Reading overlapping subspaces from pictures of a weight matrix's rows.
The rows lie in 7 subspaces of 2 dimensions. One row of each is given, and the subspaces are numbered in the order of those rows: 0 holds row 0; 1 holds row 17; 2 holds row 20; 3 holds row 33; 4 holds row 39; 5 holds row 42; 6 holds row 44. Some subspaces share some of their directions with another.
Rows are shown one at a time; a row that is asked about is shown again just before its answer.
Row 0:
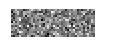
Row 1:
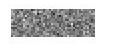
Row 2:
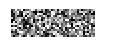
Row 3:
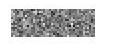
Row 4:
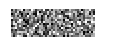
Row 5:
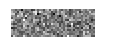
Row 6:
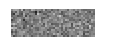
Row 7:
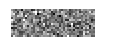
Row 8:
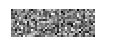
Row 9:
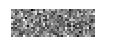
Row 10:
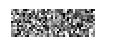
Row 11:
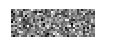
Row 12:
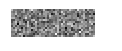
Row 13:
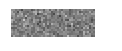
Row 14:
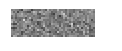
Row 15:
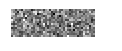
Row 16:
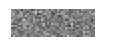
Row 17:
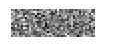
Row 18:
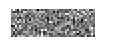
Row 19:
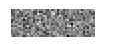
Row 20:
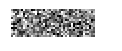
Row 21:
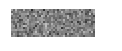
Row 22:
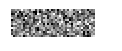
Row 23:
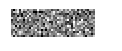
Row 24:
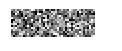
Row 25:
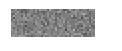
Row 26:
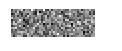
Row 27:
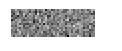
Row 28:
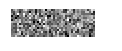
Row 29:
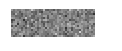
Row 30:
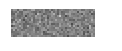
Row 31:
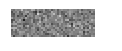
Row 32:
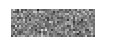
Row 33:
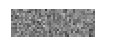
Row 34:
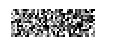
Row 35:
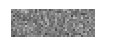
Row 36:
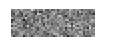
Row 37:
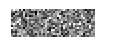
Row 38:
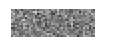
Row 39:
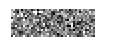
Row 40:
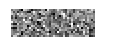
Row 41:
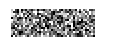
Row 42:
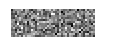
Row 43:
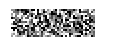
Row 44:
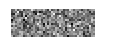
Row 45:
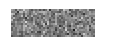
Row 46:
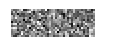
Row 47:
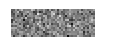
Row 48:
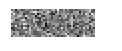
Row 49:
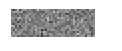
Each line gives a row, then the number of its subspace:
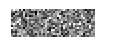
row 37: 2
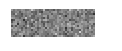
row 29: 5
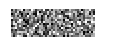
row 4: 1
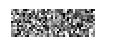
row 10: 3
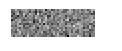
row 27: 3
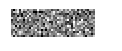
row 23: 4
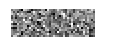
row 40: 3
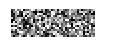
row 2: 0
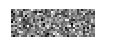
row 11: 0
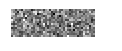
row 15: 6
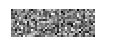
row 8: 5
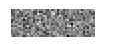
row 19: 2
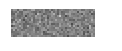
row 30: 4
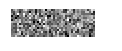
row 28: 3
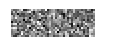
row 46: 3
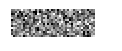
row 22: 0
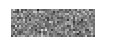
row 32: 4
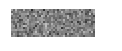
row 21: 1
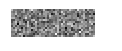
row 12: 5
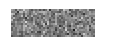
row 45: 6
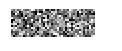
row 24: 5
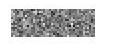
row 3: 0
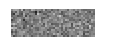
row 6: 2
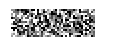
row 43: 6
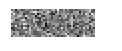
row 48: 1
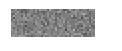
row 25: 6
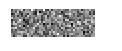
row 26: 1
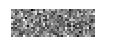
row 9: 5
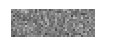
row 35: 6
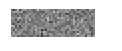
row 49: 4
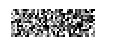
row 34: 3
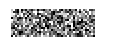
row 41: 4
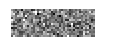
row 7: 2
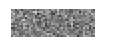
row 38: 1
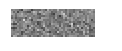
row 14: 3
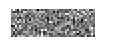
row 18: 4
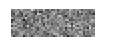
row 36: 5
